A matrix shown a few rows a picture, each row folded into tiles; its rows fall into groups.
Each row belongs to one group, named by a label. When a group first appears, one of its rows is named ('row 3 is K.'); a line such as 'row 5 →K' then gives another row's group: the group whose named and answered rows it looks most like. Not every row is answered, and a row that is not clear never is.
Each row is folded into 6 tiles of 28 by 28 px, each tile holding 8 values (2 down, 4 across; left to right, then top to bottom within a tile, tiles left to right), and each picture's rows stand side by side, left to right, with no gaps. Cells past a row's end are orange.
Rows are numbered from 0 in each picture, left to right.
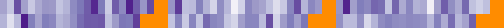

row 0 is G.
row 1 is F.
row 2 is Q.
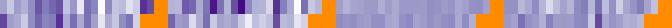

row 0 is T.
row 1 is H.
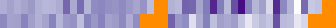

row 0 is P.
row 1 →H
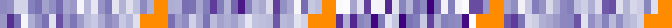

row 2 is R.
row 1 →H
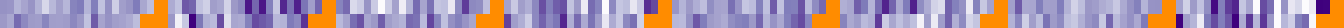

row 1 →G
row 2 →F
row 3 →T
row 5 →H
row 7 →T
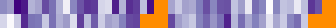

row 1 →T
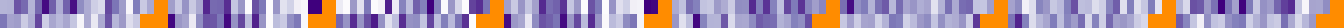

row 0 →H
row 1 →T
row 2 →R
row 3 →T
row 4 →G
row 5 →Q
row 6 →P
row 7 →H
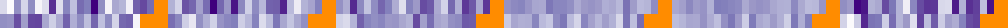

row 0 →R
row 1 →H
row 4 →Q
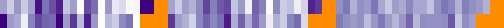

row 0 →T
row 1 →T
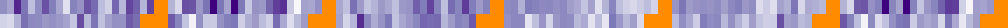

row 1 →H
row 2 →G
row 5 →H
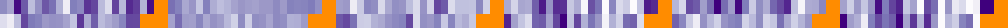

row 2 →P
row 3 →T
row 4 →H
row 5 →T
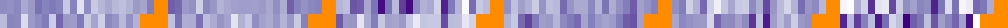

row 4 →F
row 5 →R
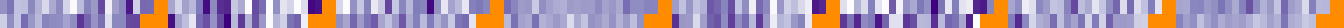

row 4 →T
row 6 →P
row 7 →H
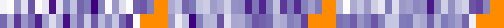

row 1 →G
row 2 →R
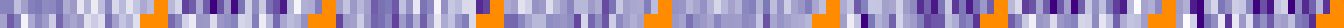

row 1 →H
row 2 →T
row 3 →P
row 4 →F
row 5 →G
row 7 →G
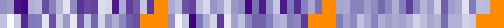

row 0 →G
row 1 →G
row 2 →H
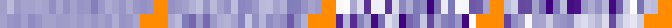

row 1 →F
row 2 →R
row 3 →H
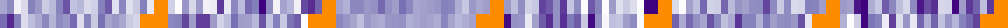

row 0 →P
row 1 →R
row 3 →T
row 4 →R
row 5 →G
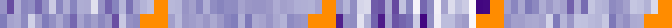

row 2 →T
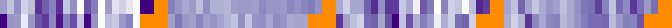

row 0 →T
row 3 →G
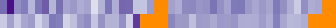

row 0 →Q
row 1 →H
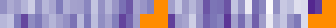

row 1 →T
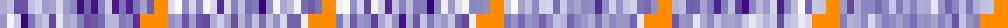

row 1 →R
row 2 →R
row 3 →R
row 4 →H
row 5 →Q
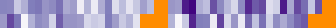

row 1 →G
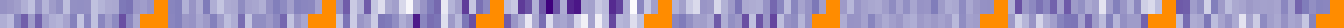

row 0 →F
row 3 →H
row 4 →P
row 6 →Q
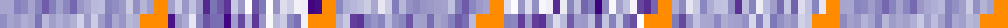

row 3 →R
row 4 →P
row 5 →H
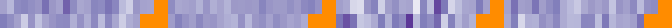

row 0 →H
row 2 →P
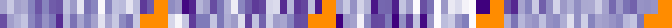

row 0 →T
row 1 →G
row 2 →T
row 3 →Q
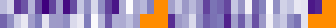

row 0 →H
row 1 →T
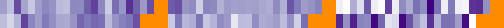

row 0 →G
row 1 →Q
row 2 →R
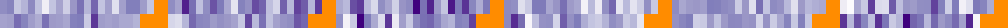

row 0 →F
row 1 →G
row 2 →G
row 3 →P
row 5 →R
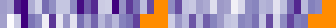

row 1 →F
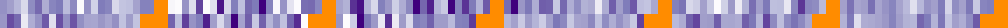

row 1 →R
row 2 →G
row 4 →F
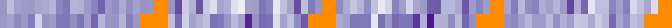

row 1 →F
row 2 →F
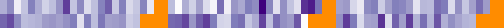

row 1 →R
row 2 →P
